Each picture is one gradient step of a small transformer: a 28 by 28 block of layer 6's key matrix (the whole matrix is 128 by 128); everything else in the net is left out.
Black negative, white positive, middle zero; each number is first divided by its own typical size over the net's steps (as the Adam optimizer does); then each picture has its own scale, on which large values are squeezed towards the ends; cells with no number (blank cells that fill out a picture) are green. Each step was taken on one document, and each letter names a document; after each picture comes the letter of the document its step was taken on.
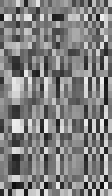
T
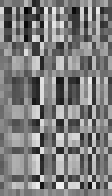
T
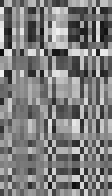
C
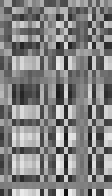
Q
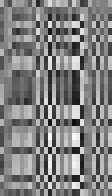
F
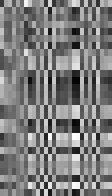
F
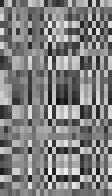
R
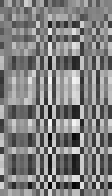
F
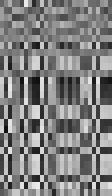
T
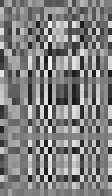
R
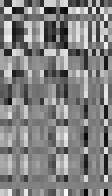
Q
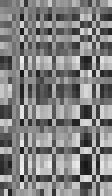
R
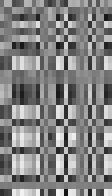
Q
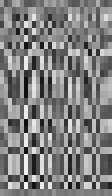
T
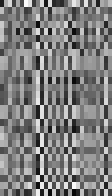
F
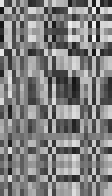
C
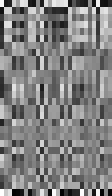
C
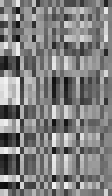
T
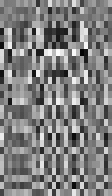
F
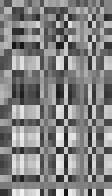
Q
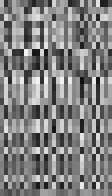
T
